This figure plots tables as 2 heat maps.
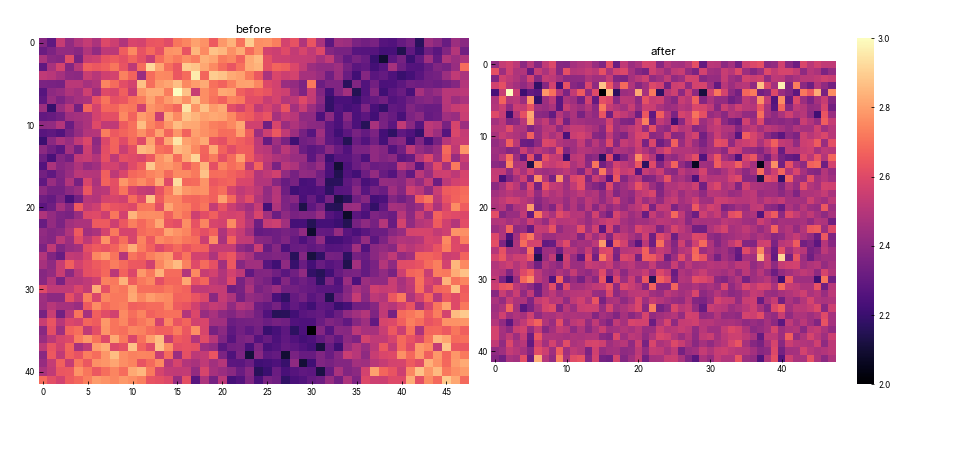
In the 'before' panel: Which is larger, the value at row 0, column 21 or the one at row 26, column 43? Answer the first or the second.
the first
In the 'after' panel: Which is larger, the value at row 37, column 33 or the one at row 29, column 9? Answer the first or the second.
the first
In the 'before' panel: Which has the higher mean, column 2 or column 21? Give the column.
21
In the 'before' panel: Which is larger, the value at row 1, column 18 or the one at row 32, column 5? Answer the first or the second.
the first
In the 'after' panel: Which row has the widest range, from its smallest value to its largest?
4
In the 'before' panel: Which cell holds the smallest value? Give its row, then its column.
35, 30
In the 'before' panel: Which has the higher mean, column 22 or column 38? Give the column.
22
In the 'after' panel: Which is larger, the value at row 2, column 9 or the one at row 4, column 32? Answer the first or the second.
the second
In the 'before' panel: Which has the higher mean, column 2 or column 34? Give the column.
2
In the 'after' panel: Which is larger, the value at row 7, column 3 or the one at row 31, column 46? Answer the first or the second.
the first
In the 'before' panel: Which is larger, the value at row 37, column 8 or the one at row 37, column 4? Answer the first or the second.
the first
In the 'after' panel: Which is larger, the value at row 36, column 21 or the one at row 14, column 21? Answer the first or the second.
the first
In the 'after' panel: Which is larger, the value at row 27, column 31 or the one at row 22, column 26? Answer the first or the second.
the second
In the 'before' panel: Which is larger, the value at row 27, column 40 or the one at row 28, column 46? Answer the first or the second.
the second
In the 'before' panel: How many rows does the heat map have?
42
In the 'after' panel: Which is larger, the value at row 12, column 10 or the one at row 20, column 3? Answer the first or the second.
the second
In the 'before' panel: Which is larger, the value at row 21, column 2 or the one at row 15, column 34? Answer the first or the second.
the first
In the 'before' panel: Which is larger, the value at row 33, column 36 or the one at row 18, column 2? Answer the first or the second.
the first
